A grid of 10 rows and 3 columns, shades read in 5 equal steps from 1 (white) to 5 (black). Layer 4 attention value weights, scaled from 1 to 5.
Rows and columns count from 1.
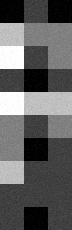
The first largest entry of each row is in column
1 2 2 2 2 2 2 2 1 2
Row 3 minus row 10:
-3 -1 -1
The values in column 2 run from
2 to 5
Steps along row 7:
up down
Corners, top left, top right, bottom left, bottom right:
5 5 4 4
